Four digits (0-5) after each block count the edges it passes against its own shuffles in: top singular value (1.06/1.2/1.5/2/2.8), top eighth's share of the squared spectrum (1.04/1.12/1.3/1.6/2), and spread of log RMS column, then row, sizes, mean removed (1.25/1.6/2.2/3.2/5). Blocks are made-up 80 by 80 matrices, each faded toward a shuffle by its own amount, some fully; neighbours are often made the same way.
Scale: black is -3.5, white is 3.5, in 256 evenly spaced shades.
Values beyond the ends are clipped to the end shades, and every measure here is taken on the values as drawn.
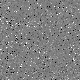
0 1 0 0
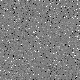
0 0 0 0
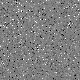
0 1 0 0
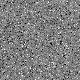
0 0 0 0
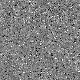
0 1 0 1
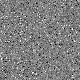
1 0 0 0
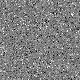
0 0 0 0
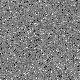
0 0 0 0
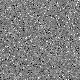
0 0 0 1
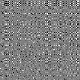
5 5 3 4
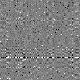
5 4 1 2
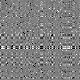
5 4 3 3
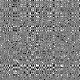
5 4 3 3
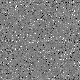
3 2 0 0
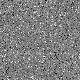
0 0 0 0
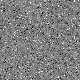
1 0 0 0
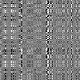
5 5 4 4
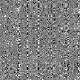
4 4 3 2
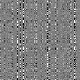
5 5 4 3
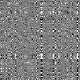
5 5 4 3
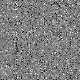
3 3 2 1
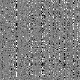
4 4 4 1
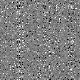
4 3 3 1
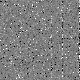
3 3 2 0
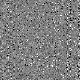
3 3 2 1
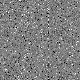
3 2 1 0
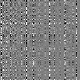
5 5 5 2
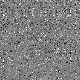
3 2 1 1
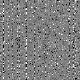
4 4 3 0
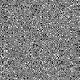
4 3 2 2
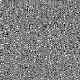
4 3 1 1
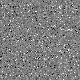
2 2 0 1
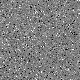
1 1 0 0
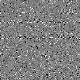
4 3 1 2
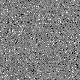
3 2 0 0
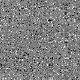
3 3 0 2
